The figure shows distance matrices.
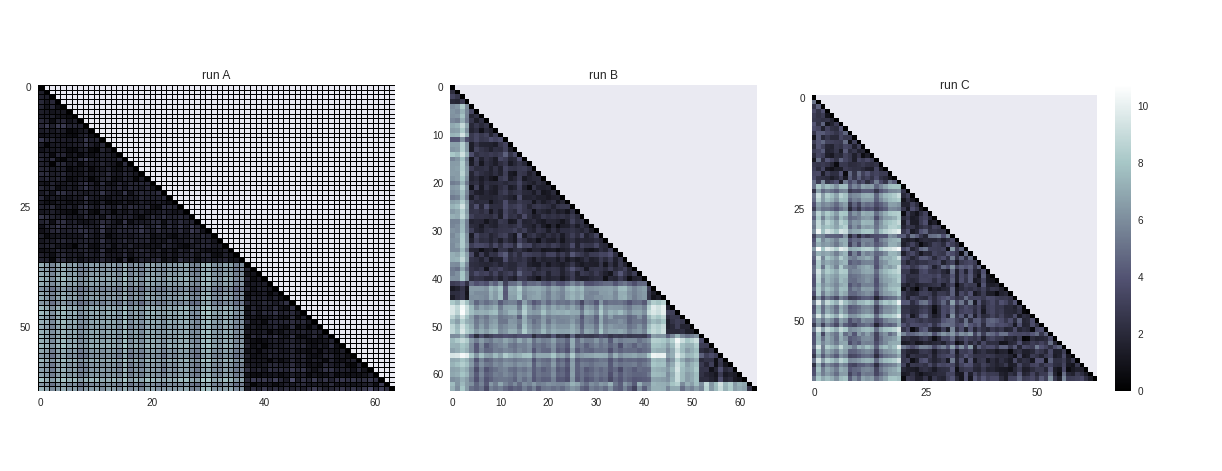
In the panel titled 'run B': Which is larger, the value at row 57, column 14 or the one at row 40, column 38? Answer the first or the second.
the first
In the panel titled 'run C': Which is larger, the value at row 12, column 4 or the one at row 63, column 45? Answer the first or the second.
the second
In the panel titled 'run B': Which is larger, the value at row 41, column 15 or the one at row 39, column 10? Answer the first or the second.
the first
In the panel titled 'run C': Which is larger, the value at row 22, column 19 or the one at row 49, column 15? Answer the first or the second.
the first
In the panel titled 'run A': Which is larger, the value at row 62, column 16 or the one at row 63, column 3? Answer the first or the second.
the second
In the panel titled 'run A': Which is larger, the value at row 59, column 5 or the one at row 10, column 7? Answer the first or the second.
the first
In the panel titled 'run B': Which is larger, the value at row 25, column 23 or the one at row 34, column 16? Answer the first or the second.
the first
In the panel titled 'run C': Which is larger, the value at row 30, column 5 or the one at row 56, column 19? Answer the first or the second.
the second
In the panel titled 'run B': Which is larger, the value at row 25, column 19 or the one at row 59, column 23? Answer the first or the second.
the second
